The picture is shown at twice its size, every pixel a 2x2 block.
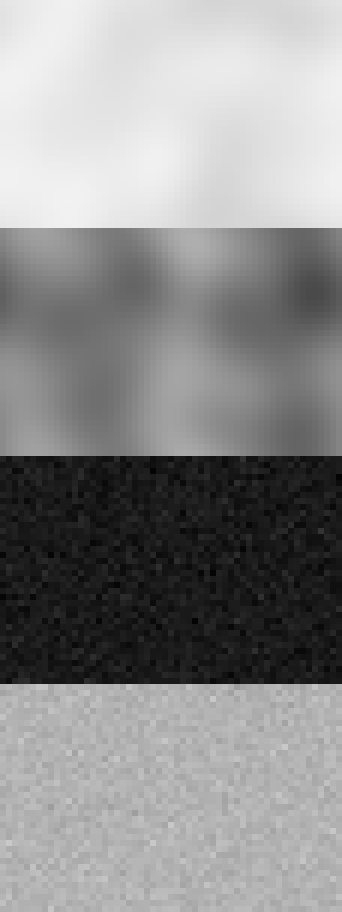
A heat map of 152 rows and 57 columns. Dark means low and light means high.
The table splits into 4 rows of 1 panel. Panel 1,1: very high, smooth, faint in contrast. Panel 2,1: middling, smooth. Panel 3,1: very low, fine-grained, faint in contrast. Panel 4,1: high, fine-grained, faint in contrast.
